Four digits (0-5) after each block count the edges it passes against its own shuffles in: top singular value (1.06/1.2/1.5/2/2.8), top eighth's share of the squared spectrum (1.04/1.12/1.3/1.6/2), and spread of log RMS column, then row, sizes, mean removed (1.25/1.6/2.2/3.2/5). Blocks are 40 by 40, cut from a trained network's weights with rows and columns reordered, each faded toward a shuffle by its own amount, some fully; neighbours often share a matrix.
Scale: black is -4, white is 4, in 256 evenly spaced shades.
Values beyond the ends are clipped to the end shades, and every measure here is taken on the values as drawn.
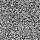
0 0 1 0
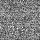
1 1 0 0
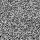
0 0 0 0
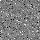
0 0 0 0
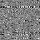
3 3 0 2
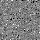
1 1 1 1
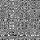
3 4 1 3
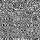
3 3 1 2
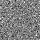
0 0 0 0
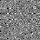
3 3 1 2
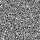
0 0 0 0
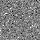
2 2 0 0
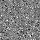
0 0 0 0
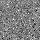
0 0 0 0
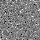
0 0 0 0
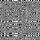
4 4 0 3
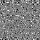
3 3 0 2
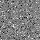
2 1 0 0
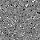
2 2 0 1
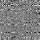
4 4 0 3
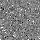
1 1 0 0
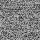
1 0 0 0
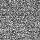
2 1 0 0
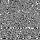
3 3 0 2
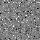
2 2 0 1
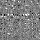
3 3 0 2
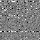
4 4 0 2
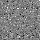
2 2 0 1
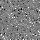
1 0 0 0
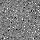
1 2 0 0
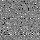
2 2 0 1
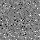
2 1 0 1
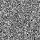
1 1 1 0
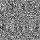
3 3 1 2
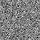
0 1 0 0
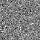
2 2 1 0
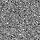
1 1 0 0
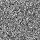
1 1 0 0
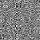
3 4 2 2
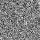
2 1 0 0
